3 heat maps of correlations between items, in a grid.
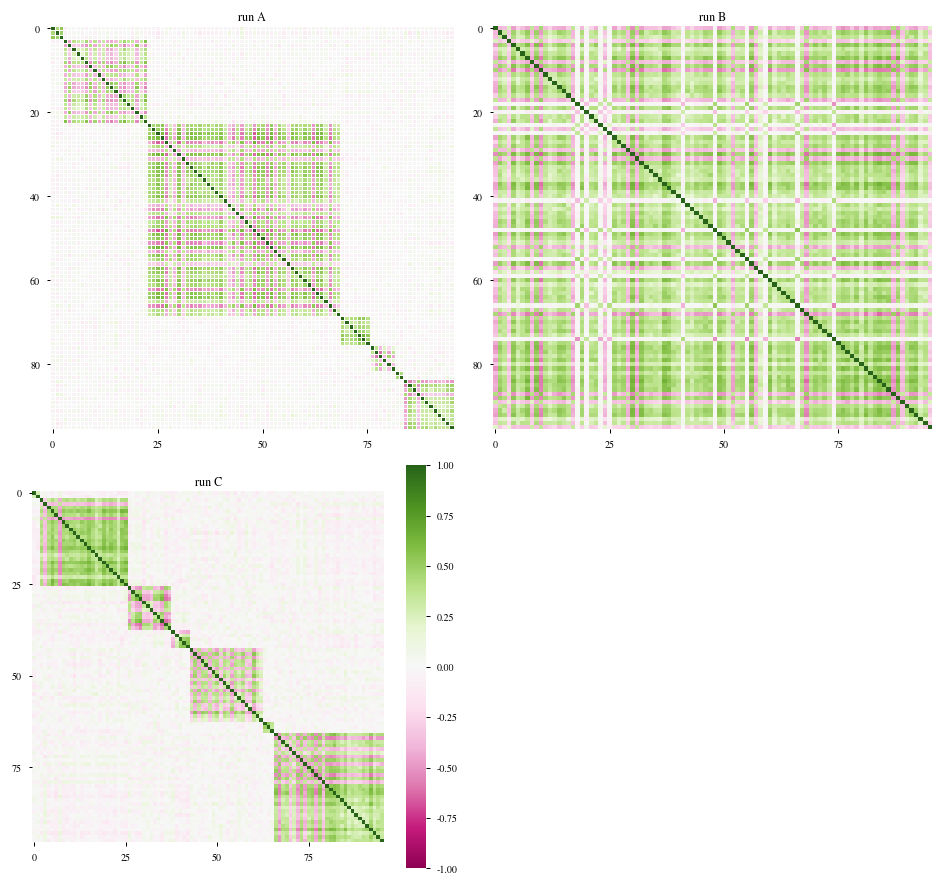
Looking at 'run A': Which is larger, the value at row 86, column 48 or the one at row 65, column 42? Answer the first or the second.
the first
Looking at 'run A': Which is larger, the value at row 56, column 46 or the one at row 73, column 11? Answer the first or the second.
the second
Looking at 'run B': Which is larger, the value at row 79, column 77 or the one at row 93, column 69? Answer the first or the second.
the first
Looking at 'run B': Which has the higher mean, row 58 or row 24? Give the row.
58
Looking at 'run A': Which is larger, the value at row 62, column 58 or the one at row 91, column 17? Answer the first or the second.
the second
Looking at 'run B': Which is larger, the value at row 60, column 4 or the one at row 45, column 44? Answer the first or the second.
the first
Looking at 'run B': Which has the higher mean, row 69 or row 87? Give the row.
69
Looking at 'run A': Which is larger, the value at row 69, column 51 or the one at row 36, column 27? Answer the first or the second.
the first
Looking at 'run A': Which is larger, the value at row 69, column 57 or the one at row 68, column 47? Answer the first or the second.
the second
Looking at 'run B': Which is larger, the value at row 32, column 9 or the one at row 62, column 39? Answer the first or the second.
the first
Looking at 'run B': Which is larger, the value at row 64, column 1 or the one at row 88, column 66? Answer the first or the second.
the first
